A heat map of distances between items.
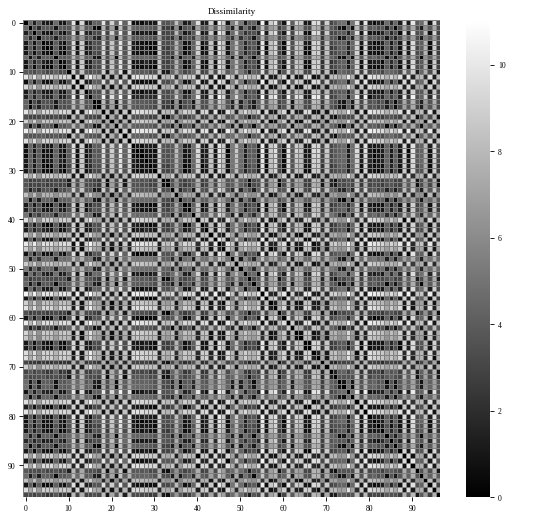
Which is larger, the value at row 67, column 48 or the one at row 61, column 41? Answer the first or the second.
the second
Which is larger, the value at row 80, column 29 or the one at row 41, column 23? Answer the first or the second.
the second
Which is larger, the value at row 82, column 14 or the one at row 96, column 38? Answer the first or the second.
the second
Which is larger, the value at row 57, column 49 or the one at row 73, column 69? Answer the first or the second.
the second
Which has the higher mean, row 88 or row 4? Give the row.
88
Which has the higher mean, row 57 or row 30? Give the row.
57
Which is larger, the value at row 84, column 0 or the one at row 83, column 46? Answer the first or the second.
the second
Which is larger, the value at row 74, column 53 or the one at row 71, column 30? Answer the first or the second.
the second
